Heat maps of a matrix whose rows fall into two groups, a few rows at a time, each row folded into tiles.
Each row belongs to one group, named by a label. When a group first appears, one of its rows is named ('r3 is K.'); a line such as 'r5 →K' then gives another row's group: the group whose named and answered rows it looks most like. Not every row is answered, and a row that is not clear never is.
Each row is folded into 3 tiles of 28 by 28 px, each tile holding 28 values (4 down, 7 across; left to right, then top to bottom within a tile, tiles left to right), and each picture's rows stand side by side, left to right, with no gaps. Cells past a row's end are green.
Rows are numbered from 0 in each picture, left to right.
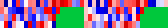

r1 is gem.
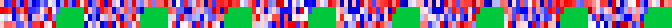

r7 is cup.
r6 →gem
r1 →cup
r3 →cup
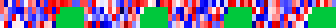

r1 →gem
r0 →gem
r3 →cup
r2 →cup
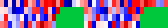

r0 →gem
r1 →gem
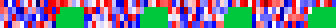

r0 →gem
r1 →cup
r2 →cup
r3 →cup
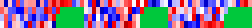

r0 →gem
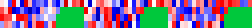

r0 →cup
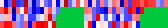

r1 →gem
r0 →cup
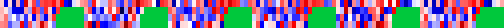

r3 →gem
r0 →gem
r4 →gem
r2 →gem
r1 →gem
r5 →gem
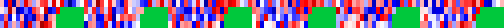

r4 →cup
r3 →gem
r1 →cup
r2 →gem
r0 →gem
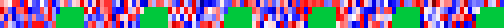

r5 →cup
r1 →cup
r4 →cup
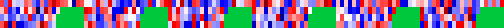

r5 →cup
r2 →cup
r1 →cup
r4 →gem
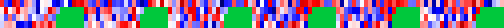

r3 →gem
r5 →gem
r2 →cup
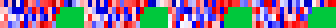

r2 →gem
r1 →gem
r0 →gem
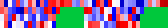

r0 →gem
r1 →cup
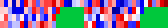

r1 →cup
